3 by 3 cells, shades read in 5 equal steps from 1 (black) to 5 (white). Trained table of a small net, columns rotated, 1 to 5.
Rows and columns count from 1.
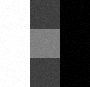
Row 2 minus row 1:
0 1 0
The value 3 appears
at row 2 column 2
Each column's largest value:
5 3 1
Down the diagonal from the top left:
5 3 1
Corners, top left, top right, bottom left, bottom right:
5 1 5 1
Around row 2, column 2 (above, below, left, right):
2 2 5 1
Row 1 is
5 2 1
